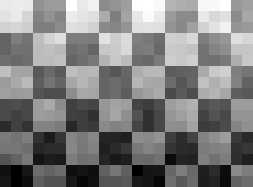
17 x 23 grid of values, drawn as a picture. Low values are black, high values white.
The field climbs toward the top. The field is checkered. On average the colour sits 50% of the way up the scale. There are no lone odd cells.
